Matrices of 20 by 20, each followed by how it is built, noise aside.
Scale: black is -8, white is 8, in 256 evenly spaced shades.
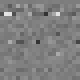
uneven rows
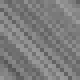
Toeplitz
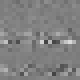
uneven rows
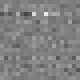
uneven rows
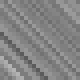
Toeplitz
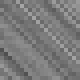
Toeplitz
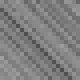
Toeplitz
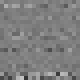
uneven rows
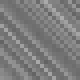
Toeplitz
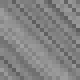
Toeplitz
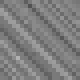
Toeplitz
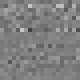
uneven rows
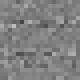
uneven rows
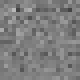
uneven rows
